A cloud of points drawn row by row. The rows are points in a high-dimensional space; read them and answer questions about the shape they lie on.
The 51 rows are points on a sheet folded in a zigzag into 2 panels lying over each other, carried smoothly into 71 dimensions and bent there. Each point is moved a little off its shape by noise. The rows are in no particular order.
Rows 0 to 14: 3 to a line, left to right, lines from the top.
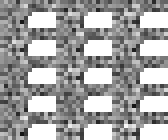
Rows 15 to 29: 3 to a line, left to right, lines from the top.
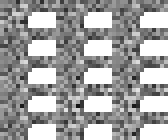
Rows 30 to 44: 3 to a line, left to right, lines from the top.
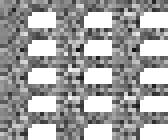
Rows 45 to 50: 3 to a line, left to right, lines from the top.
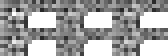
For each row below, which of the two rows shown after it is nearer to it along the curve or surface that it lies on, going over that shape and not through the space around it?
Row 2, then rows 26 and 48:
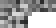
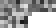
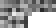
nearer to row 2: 26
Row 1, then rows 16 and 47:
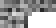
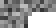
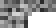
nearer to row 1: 47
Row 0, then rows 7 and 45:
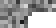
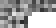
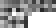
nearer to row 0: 7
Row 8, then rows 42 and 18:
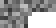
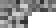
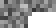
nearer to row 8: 18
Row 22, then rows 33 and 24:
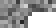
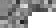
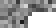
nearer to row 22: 24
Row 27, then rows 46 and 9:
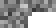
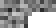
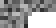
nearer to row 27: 9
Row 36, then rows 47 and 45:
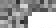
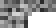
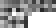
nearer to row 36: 47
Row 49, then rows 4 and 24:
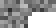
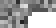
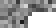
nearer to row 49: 24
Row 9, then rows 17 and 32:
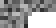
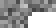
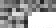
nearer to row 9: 32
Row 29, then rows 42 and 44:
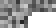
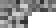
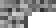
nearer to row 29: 44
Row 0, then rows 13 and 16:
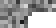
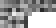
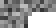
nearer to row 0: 13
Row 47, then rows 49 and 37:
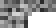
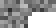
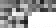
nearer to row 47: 37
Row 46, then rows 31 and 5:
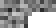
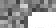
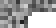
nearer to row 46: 5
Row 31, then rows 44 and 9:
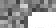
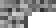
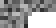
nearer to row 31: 9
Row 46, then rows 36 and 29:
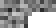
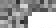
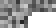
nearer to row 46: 29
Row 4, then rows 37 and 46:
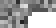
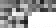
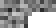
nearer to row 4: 37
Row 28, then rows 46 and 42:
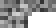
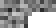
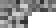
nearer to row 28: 42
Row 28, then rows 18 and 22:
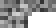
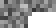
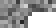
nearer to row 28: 18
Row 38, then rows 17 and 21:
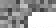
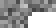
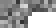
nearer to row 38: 17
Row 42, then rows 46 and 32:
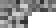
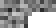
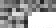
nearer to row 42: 32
